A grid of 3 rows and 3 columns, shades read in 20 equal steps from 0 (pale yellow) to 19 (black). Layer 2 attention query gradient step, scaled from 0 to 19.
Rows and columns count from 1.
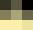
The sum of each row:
46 26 1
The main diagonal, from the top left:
15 6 1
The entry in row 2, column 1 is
9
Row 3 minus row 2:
-9 -6 -10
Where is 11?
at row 2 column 3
